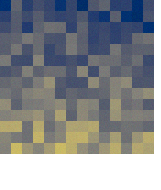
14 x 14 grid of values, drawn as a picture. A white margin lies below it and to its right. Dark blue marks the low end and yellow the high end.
Stripes: none. Slope: up to the bottom. Ninth with the highest average: bottom middle.
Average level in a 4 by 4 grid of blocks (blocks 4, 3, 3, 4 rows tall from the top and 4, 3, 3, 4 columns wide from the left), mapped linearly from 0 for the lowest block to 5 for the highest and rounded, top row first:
1100
2122
3333
5554
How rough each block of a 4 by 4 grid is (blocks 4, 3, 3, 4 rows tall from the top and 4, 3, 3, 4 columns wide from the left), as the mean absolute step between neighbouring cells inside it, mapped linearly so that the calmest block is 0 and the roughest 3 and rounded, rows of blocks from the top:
1 1 1 1
2 1 3 0
0 1 1 1
2 2 1 1
